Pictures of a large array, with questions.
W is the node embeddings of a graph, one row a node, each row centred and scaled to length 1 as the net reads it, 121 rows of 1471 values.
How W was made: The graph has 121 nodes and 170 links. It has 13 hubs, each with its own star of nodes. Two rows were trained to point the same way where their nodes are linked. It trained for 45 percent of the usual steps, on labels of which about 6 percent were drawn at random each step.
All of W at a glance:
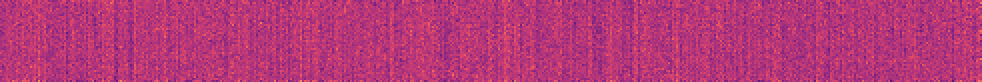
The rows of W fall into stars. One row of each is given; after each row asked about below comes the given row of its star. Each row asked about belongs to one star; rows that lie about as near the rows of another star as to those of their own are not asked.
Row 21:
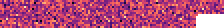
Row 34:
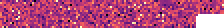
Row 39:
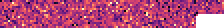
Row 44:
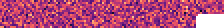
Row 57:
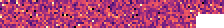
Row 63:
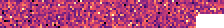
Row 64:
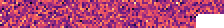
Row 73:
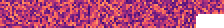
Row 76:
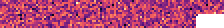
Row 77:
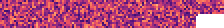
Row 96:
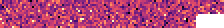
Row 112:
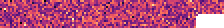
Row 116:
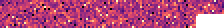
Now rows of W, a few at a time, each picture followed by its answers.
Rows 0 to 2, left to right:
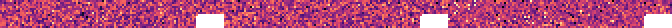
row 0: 96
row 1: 77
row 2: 76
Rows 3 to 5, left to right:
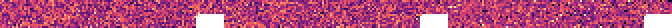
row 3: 96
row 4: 96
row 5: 96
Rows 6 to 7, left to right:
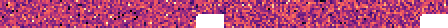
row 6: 64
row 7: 57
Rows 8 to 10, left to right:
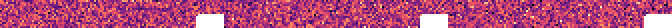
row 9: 63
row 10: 112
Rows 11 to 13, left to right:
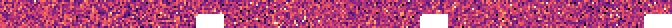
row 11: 96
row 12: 73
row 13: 76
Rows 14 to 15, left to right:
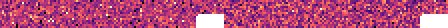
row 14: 64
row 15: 96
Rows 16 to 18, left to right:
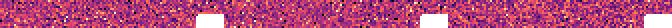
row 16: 76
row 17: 44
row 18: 57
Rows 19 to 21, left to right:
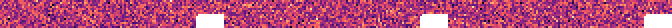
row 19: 112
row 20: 116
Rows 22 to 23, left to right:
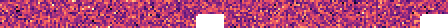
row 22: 39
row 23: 21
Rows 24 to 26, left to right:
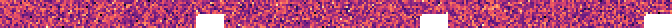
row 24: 73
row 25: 63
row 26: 96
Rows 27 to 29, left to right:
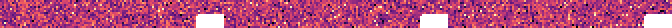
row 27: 112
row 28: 73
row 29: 39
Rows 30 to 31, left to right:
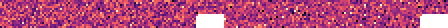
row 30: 39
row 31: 96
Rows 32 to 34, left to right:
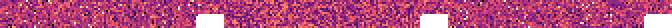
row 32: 76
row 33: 21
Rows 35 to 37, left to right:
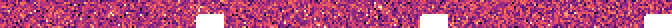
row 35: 96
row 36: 73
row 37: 112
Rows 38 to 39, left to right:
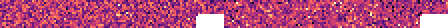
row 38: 76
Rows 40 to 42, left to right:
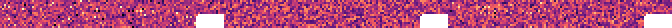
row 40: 63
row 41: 64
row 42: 39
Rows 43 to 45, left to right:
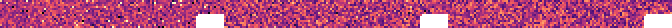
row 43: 21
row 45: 116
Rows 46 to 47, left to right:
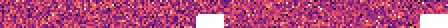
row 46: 63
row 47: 116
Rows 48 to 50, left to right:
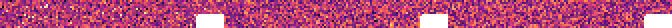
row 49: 112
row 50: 39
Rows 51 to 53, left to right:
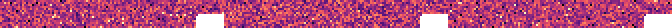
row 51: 73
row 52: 76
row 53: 77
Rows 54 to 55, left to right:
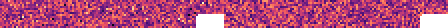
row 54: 44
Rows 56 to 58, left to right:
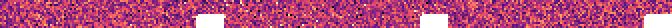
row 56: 112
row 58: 112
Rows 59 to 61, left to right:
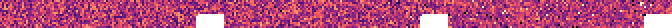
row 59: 63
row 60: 73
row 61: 44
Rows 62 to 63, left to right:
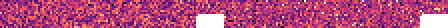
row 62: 34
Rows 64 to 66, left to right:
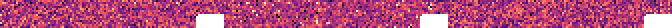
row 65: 116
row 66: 57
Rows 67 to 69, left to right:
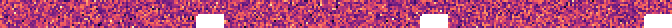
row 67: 34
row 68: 77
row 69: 34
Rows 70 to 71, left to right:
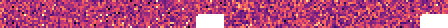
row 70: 34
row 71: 44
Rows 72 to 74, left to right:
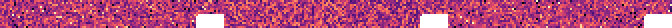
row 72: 39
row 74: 116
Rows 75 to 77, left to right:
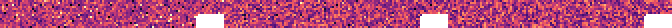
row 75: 96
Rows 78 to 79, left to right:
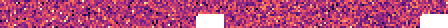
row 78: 76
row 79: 39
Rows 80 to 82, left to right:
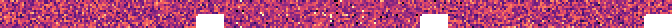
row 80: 63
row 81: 34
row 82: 21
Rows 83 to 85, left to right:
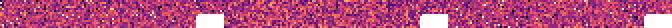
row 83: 116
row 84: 39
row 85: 63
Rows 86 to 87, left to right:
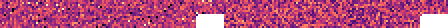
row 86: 64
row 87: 57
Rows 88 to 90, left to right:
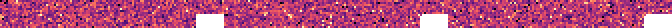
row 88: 44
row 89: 21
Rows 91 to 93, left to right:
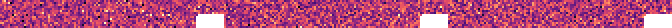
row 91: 77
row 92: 21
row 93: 96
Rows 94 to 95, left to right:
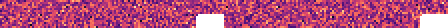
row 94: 77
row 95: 112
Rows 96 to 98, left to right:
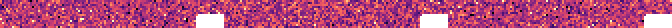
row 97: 73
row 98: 64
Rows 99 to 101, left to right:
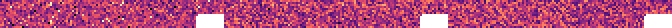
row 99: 73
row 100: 77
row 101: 76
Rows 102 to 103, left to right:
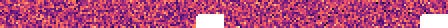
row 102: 112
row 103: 39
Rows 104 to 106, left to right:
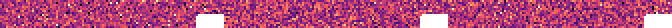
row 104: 39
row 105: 63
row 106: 112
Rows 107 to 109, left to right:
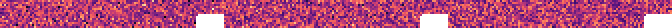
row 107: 73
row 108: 39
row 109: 34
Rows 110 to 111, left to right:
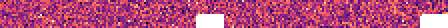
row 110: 21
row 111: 63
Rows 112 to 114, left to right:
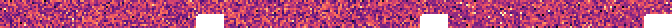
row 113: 57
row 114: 112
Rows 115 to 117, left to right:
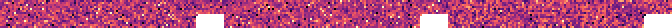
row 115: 76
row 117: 34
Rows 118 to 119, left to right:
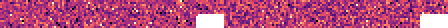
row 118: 77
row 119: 21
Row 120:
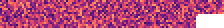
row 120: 44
